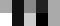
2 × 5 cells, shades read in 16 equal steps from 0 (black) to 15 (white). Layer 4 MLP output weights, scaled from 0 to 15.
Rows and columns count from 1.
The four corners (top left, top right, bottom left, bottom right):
10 10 15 10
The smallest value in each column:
10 1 8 0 10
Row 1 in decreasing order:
10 10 8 2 1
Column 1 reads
10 15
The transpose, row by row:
10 15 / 1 1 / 8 12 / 2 0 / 10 10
